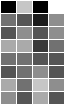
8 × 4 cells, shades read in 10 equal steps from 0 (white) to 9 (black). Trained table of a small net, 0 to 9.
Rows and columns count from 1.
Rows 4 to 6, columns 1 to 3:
3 3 7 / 5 5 6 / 6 5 4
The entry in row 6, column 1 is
6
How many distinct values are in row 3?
2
